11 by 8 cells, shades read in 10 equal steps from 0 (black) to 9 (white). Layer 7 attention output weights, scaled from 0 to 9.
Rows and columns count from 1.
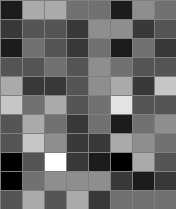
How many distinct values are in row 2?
3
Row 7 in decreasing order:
6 5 4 4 4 3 2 1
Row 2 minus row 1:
1 -3 -3 -2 1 4 -3 -1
